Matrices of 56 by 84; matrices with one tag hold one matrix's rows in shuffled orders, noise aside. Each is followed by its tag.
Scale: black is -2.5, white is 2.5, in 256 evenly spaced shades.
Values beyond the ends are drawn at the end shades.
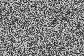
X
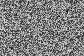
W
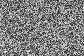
W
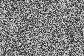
W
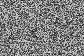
X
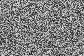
X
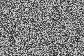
X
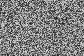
X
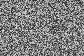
X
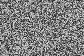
X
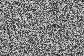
X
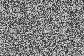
W
